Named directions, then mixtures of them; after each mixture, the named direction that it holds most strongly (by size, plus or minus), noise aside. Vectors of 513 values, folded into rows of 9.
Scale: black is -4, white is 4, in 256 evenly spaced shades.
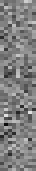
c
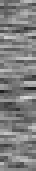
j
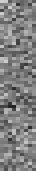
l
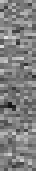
l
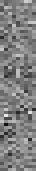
c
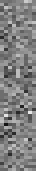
c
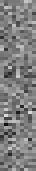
c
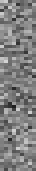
l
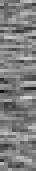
j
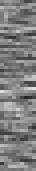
j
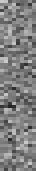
l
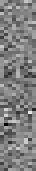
c
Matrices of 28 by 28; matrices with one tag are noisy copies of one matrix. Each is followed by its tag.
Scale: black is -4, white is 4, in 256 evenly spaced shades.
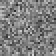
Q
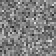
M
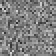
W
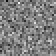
M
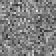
Q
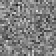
Q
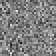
W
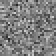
Q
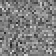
W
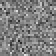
W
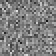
W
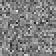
W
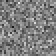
M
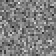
M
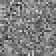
Q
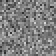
M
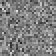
W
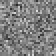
Q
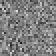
W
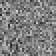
W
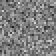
M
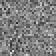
W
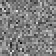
W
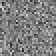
W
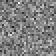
M
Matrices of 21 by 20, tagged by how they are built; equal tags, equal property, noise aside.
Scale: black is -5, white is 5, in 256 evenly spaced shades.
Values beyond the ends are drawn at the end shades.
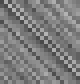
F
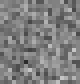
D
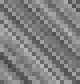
F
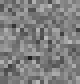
D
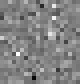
D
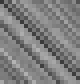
F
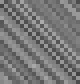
F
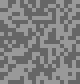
D
